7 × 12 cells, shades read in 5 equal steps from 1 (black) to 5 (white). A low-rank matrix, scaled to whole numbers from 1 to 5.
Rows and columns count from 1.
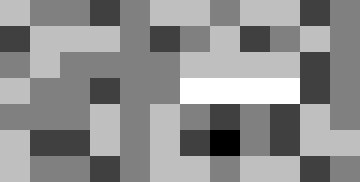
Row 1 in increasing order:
2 2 3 3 3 3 3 4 4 4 4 4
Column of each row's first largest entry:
1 2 2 7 4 1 1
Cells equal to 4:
29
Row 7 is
4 3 3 2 3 4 4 3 4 4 2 3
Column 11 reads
2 4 2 2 4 4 2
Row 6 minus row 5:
1 -1 -1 0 0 0 -1 -1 0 0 0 1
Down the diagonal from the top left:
4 4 3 2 3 4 4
